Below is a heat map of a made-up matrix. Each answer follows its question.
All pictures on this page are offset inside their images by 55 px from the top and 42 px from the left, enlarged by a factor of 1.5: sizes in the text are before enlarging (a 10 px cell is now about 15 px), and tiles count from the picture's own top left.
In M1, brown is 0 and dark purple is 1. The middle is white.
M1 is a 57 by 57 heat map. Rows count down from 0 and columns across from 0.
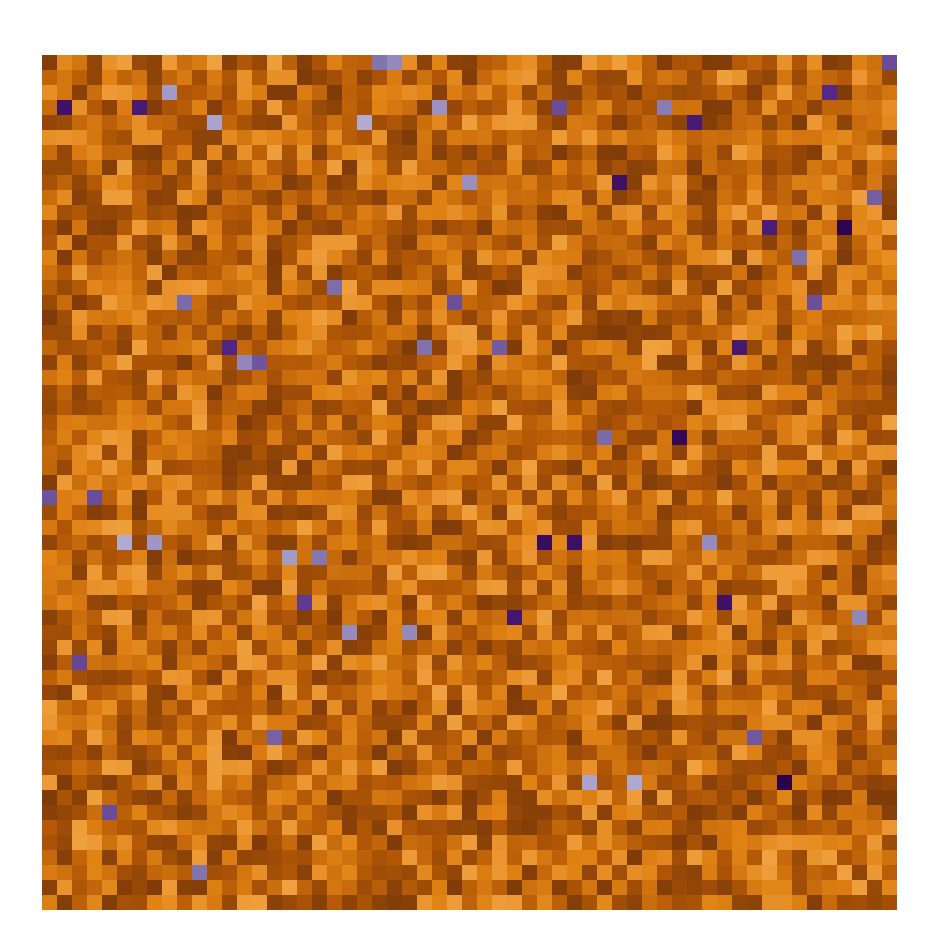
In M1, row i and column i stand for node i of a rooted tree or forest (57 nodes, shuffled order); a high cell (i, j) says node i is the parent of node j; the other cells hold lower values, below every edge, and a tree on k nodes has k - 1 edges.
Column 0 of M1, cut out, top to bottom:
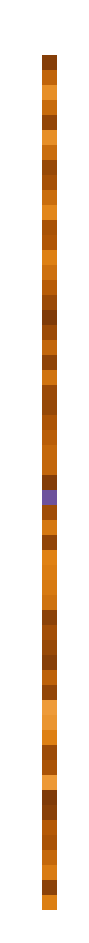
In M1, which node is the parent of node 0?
29
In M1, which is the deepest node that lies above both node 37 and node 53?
11
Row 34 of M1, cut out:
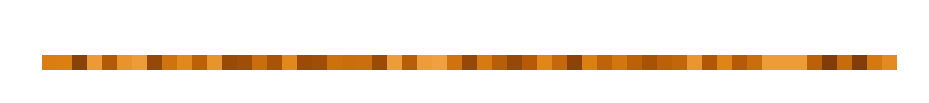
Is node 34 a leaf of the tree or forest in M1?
yes
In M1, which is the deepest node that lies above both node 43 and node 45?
4
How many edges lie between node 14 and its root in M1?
5
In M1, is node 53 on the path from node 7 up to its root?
no
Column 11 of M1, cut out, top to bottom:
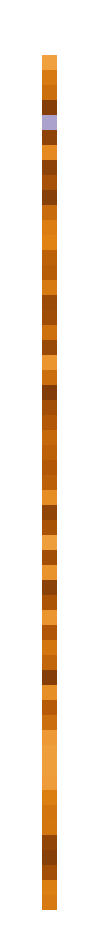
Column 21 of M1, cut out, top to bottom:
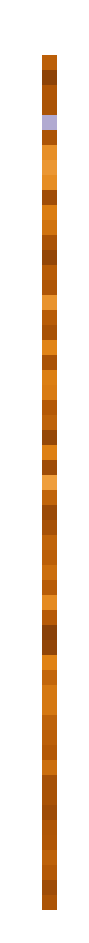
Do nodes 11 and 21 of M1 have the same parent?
yes
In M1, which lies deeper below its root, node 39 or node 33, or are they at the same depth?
node 39
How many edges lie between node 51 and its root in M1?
3
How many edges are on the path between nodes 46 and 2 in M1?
13
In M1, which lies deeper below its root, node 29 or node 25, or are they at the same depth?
node 25
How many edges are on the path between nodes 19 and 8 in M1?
11
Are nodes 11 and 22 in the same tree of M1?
no
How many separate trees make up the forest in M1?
3
